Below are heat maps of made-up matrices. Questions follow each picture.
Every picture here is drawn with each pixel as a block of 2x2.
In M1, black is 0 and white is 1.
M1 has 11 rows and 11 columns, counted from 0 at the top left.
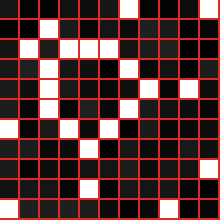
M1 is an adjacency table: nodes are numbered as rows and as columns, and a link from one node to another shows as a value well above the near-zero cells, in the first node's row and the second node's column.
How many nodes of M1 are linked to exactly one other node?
4
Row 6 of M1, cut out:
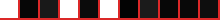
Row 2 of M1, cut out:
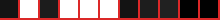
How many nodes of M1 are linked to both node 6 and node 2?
2
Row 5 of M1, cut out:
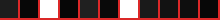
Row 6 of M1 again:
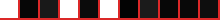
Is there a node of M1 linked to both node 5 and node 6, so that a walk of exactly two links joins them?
no
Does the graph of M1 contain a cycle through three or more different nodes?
yes
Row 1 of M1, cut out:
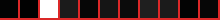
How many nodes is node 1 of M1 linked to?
1
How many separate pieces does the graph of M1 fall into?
1
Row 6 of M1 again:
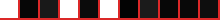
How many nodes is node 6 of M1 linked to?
3
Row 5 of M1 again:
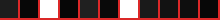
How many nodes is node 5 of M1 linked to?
2
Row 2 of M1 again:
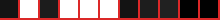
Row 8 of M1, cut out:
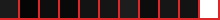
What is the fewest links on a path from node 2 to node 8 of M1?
5
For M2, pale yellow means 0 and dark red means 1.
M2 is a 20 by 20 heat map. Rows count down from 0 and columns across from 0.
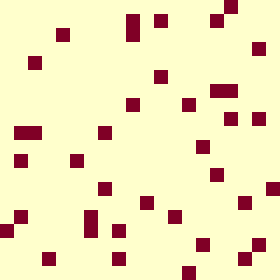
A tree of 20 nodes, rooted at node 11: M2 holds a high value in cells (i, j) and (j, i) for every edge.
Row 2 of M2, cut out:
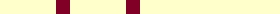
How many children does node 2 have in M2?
1
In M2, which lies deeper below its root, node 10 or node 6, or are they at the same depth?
node 10
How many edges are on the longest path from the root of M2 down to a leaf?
9
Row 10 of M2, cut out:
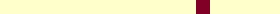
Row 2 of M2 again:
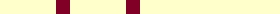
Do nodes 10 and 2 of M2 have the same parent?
no
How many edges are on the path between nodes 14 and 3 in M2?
3
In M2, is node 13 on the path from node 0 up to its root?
no
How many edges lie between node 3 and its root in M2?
7
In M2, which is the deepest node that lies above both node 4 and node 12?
1
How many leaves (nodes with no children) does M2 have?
7
